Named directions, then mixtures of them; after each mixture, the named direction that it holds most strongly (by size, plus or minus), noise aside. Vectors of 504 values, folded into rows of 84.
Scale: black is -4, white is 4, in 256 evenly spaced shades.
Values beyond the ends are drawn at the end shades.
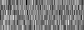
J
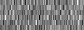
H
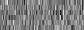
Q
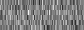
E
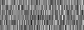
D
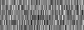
D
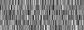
E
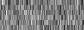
D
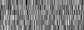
J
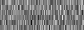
D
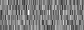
E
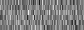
E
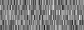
E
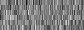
J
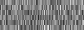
D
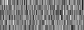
Q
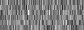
E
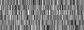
E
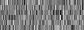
Q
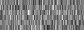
E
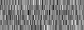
E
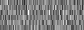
Q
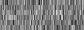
Q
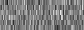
Q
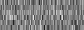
E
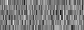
Q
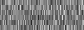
D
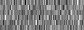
H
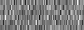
H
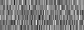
H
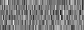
Q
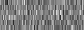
Q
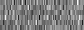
H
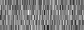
E
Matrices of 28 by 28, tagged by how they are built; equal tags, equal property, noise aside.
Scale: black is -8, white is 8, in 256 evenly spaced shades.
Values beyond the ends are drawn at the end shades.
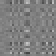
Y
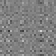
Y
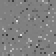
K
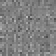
Y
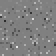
K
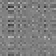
Y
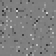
K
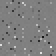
K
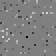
K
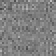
Y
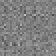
Y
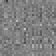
Y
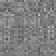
Y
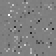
K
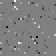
K
